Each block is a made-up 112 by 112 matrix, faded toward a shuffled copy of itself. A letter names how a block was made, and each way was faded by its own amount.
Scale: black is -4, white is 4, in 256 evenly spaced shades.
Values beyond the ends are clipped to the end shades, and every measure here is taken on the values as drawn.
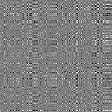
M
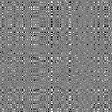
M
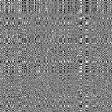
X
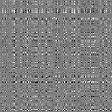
M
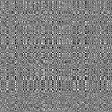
X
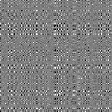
M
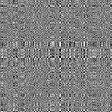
X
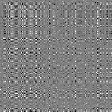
M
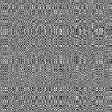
X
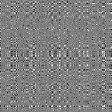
M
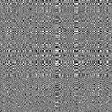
X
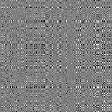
M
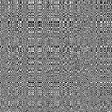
X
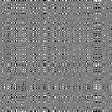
M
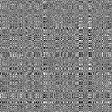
X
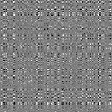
M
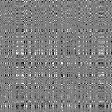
M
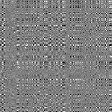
M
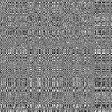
X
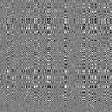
M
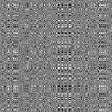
X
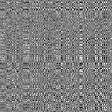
X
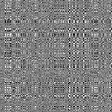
X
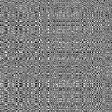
X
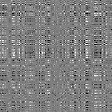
M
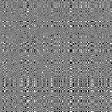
M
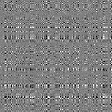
M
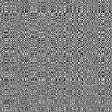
X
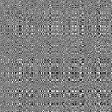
X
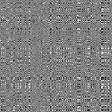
M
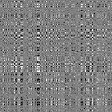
M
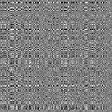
X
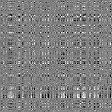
M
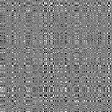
M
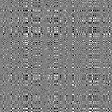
M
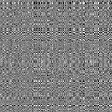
X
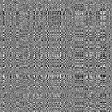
X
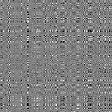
M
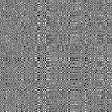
X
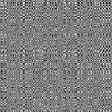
X
